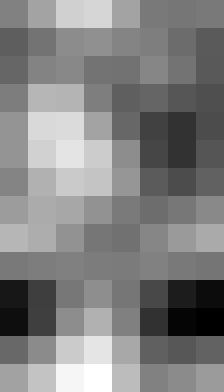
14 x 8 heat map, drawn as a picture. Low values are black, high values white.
Calmest part: top right. Average level on the scale: 50%. Ninth with the lowest average: bottom right. Grain: blotchy.
